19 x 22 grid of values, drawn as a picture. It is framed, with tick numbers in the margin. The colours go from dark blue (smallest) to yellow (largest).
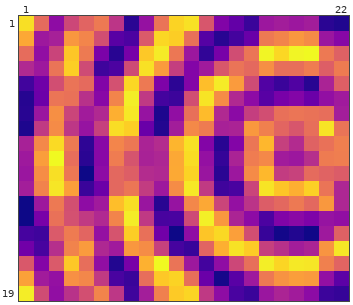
Rings spread out from the middle right. On average the colour sits 50% of the way up the scale. The middle right is the smoothest part. No overall slope runs across the table.
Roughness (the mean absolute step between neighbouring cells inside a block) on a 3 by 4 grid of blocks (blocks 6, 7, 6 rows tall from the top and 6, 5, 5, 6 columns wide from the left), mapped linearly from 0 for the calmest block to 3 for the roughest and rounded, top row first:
1 3 2 1 | 2 1 2 0 | 1 3 3 2
